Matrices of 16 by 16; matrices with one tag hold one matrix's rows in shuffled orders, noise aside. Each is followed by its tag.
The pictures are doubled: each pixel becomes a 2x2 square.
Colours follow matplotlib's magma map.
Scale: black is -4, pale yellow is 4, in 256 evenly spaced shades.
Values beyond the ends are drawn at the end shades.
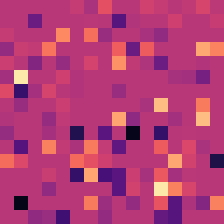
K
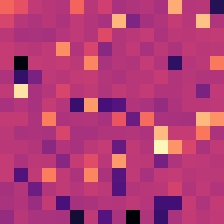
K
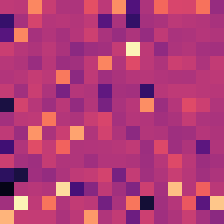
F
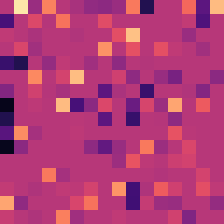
F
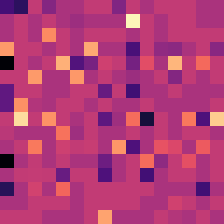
F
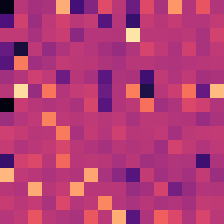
F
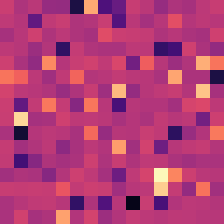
K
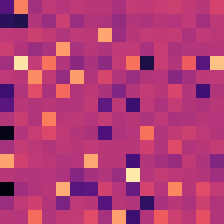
F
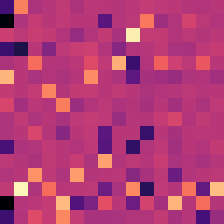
F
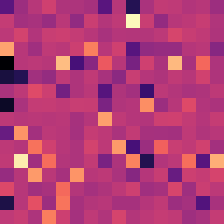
F
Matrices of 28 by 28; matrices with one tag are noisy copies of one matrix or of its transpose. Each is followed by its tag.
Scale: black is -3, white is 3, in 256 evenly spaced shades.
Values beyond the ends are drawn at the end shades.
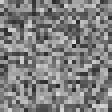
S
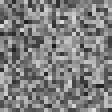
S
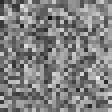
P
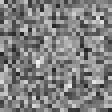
S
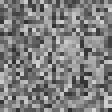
S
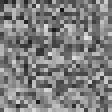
P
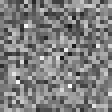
S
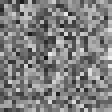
P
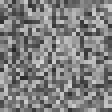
S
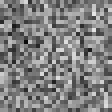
S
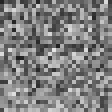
P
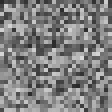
P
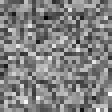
S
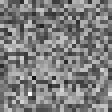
S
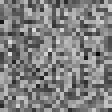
S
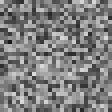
S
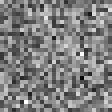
S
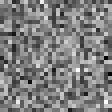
S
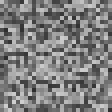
S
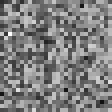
P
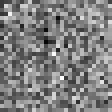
P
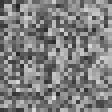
P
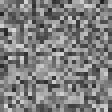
S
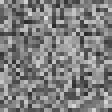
S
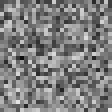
P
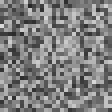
S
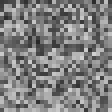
P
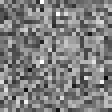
S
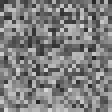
P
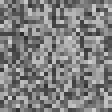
S
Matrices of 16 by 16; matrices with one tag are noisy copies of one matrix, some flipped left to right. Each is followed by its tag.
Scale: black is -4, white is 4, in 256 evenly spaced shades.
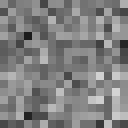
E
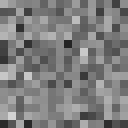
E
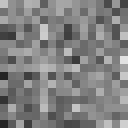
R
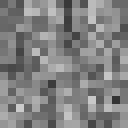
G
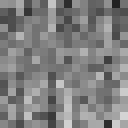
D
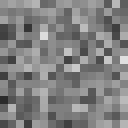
R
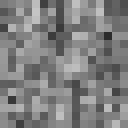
G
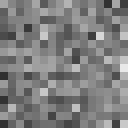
R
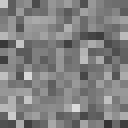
E
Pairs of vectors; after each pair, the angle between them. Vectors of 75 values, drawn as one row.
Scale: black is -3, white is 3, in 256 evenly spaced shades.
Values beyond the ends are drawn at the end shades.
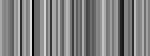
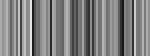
nearly parallel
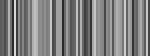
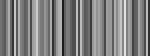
nearly parallel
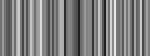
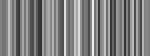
nearly opposite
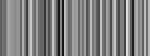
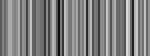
nearly parallel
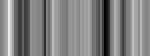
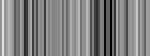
partly aligned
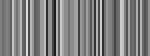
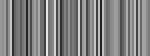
nearly opposite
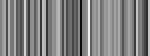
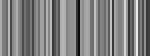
orthogonal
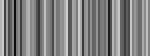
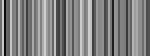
orthogonal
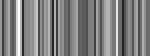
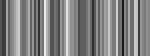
partly aligned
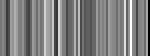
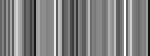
partly aligned
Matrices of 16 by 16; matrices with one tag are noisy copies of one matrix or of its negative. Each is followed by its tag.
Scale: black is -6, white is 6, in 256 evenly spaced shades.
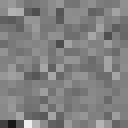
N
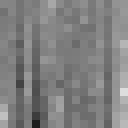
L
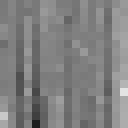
L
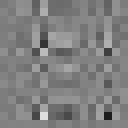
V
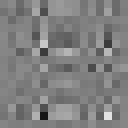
V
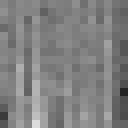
L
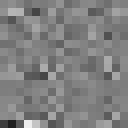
N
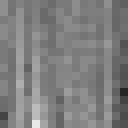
L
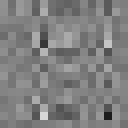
V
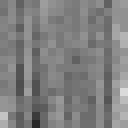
L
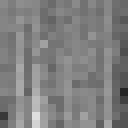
L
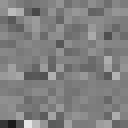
N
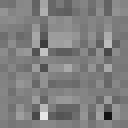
V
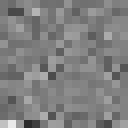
N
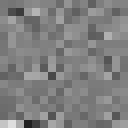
N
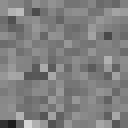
N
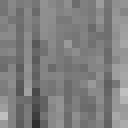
L
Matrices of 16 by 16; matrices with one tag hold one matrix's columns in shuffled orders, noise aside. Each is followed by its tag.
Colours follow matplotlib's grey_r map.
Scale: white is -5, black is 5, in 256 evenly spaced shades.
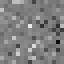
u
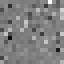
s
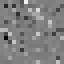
s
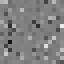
u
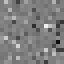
u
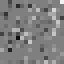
s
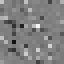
u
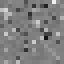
s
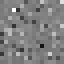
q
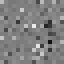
u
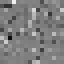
s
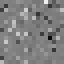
s
